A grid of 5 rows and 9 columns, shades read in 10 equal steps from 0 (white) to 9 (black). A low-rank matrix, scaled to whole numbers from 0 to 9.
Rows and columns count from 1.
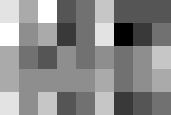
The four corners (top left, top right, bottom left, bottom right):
1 6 1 5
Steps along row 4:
up same same same down up down down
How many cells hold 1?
3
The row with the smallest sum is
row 4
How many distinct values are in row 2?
7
